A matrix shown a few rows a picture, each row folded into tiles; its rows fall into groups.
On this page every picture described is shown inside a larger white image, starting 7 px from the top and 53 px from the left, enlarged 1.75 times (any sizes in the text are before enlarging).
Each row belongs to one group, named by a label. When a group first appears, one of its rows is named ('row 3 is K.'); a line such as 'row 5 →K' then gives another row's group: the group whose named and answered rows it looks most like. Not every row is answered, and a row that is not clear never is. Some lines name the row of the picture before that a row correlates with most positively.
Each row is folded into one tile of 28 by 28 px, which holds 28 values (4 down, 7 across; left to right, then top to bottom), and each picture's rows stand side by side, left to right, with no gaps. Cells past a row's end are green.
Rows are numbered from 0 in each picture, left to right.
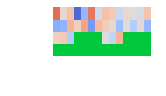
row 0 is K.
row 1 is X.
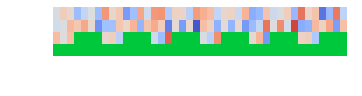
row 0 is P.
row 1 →K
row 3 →X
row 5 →K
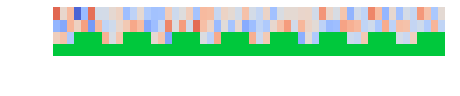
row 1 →P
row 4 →P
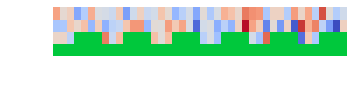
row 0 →K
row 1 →P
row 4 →X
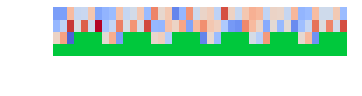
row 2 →K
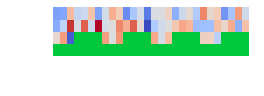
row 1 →P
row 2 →P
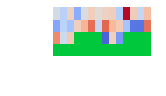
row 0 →P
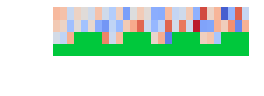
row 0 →X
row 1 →P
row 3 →K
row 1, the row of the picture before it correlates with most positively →0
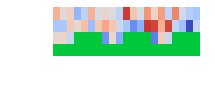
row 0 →K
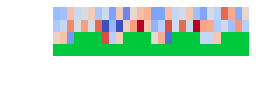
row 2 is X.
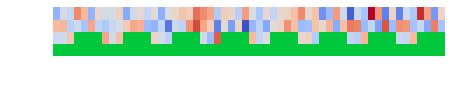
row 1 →P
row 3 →X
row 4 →P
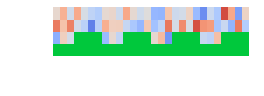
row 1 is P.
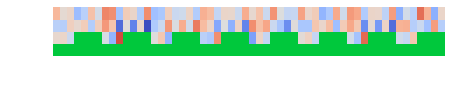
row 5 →K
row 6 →X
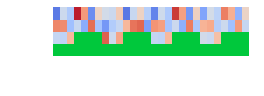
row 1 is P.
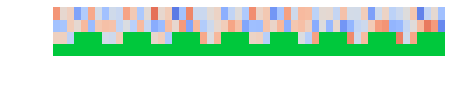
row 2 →K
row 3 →P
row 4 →K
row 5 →X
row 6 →P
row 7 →P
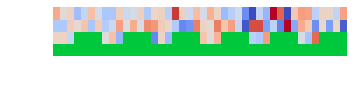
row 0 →K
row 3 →P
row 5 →X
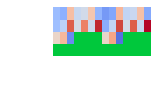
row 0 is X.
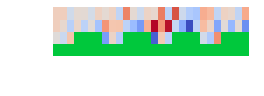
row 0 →X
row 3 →X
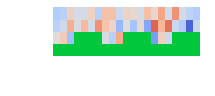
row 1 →X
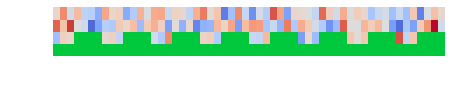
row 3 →K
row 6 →P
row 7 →P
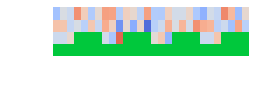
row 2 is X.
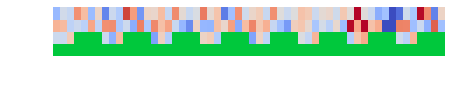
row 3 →K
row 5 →X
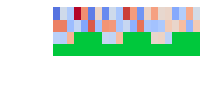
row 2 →K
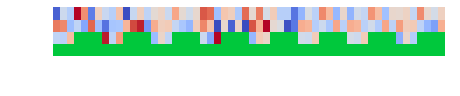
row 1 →P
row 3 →X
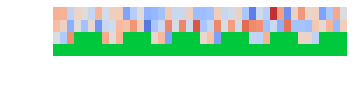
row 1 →P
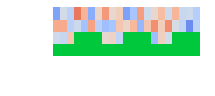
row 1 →K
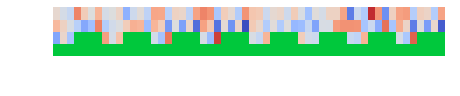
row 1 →P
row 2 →X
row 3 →X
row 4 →X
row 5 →P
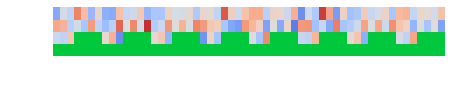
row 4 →X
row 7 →X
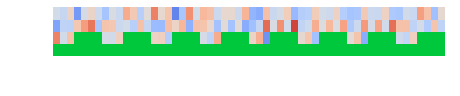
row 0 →P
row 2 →K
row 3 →X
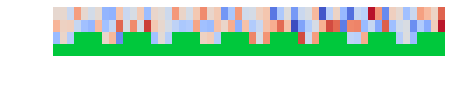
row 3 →K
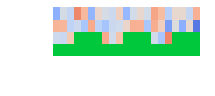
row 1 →P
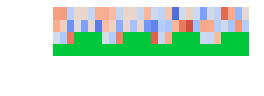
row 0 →X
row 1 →X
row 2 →P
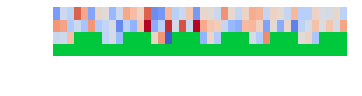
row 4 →X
